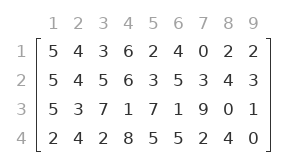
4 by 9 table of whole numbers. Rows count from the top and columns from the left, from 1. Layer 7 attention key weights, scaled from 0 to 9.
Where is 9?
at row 3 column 7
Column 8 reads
2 4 0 4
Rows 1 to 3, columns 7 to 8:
0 2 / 3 4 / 9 0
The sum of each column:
17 15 17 21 17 15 14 10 6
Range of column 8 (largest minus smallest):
4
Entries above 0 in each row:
8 9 8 8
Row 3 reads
5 3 7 1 7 1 9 0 1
